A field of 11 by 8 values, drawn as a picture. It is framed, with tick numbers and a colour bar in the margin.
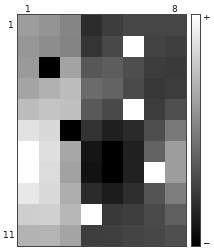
The left part is higher, up to a seam about 40% of the way across. Six lone cells stand out: four far higher and two far lower than their neighbours. The top middle is the smoothest part.
